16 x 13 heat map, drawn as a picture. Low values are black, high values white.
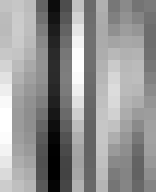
Slope: none. Grain: streaks running down. Ninth with the lowest average: bottom middle.
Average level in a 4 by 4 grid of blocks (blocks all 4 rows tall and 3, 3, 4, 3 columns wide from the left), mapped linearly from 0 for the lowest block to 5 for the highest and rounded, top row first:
5143 / 5254 / 5144 / 5033
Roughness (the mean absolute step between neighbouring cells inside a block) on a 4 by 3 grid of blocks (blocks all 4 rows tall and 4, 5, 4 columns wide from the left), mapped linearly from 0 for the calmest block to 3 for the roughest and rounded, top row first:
030
030
130
120
